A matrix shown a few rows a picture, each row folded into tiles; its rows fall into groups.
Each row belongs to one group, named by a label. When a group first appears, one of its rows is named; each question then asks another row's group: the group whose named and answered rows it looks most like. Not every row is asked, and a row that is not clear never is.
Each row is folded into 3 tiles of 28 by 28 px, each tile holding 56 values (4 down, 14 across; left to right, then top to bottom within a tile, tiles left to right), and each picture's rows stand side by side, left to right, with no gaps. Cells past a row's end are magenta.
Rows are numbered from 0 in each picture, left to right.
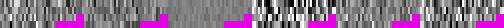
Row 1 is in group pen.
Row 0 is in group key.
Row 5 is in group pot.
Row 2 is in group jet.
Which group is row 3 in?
pot
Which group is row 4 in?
key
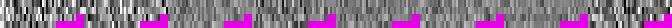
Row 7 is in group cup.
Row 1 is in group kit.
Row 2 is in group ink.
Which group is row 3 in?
pen
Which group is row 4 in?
pen
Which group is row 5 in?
ink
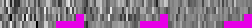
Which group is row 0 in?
ink
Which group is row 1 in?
jet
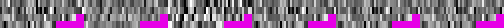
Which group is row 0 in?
cup
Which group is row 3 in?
cup
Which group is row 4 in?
cup
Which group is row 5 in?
cup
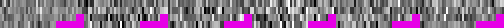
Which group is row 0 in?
kit
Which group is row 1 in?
key
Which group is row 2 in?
cup
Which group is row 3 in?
kit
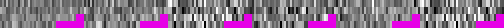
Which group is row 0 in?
pen
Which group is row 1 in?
pen
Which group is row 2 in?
ink
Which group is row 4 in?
kit
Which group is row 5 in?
ink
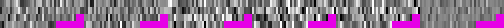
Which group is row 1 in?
key
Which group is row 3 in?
kit
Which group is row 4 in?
kit
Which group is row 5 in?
jet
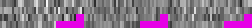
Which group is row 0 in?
kit
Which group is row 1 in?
pen
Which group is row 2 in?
jet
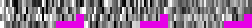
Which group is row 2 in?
ink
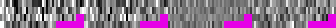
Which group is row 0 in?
pot
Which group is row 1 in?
pot
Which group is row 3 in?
kit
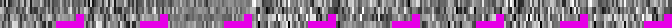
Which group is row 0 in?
pen
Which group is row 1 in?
pen
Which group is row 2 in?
key
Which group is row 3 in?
ink
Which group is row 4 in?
jet
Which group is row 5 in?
cup
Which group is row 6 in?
ink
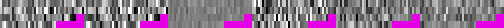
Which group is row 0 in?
kit
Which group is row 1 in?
kit
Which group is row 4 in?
pen
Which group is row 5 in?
jet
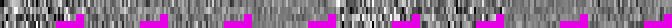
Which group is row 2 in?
kit
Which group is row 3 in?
jet
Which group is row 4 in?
ink
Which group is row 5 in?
cup
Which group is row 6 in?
pen
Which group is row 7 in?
pen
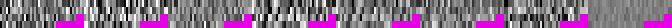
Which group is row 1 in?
pot
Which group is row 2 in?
key
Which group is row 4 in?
pot
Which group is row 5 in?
pen
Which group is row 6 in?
key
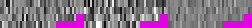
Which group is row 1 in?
pen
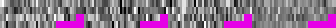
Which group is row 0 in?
ink
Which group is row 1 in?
cup
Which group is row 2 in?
key
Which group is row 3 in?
jet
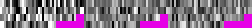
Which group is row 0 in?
pot
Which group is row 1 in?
cup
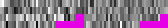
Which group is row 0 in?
ink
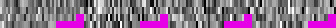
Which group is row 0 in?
pot
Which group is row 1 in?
key
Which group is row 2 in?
cup
